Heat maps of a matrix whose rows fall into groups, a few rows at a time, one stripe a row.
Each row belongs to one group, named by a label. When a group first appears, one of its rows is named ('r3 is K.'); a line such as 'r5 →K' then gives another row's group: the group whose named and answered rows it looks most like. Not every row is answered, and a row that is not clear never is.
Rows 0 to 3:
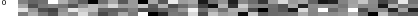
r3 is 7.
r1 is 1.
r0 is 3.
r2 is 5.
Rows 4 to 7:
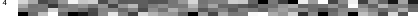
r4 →5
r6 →3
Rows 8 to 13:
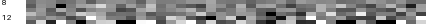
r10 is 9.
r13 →9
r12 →1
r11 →5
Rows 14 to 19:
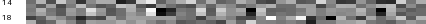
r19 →1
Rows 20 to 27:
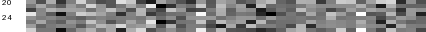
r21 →7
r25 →7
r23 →5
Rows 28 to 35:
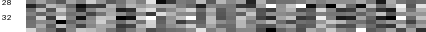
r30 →9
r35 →5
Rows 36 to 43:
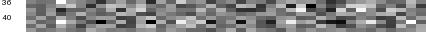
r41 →3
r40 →9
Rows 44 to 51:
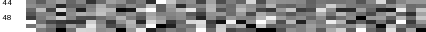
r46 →9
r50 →7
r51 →5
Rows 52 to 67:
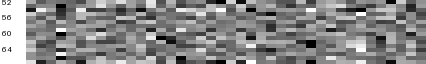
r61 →7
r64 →5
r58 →5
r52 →1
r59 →3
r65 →3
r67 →1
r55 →5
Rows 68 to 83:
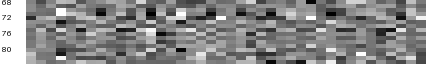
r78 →7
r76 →7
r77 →9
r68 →1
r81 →5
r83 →5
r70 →3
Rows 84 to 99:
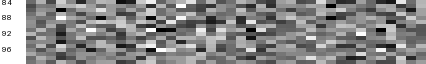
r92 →5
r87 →9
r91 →7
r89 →1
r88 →3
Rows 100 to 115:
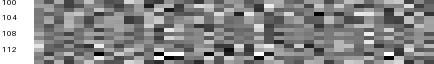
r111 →1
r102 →7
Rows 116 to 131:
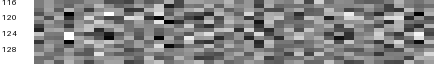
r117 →7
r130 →1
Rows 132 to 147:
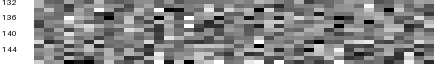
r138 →3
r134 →7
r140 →3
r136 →3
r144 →5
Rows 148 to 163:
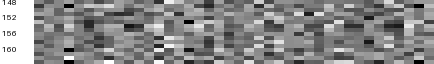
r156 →1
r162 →3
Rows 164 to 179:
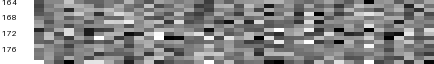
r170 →5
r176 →7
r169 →1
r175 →5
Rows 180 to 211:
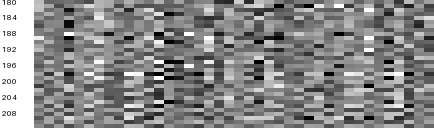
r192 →5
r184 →1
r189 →5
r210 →9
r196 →3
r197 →7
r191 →1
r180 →1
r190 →7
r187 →7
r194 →1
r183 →7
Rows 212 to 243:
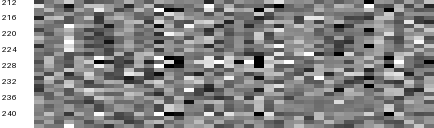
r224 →3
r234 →3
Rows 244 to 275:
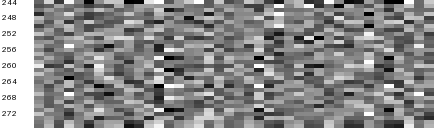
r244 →9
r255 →3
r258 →7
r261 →7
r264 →9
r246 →7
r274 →9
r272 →5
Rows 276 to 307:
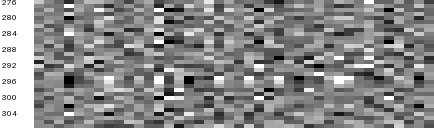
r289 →9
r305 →1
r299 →7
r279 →3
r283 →9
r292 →1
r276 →5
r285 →7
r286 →7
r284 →3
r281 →7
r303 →7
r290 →5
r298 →1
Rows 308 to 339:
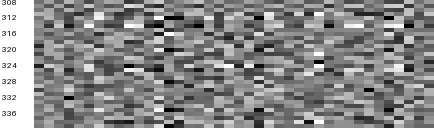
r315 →7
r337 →1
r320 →7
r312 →7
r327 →1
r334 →9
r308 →9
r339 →7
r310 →9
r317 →1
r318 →9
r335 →7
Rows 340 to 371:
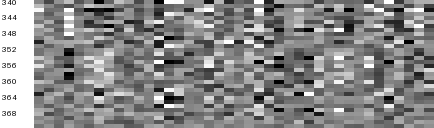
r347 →5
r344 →3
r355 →7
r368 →1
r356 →5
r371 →9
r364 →7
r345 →9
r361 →1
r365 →7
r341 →5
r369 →7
